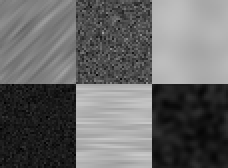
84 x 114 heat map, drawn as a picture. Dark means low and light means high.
It is made of 2 by 3 panels. Panel 1,1: middling, slanting up to the right, faint in contrast. Panel 1,2: low, fine-grained. Panel 1,3: high, smooth, faint in contrast. Panel 2,1: very low, fine-grained, faint in contrast. Panel 2,2: high, streaked across, faint in contrast. Panel 2,3: very low, blotchy, faint in contrast.
